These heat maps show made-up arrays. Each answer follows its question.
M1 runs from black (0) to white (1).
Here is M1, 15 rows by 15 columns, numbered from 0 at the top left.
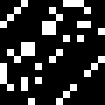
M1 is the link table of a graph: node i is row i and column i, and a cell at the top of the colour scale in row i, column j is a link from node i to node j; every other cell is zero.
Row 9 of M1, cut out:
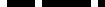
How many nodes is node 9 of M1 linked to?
3
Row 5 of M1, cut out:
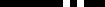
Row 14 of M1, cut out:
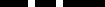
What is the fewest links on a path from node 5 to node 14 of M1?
5
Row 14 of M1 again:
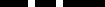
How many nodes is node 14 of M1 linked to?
2
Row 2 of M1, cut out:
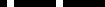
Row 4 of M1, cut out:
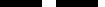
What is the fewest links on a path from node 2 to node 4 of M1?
3
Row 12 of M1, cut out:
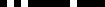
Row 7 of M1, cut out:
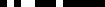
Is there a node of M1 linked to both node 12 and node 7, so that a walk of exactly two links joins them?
yes
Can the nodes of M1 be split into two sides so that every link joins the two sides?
no
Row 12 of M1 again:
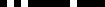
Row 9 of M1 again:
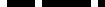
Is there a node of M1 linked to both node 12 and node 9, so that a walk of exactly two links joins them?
no
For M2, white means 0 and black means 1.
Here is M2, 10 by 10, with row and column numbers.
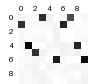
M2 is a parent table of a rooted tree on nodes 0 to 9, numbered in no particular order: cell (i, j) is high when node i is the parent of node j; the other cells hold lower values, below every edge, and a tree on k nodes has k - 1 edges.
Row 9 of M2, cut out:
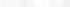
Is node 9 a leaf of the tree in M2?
yes
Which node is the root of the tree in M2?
4
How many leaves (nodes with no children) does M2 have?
5
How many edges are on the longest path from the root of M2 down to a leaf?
4
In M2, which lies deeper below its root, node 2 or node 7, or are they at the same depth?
node 2
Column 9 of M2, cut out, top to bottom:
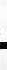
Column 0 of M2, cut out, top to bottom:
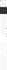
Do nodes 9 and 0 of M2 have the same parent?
no
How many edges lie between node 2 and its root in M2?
4
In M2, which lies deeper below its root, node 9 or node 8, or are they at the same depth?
node 9
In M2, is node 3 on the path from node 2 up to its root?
no
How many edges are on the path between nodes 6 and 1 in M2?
1
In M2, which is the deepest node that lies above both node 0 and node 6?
1
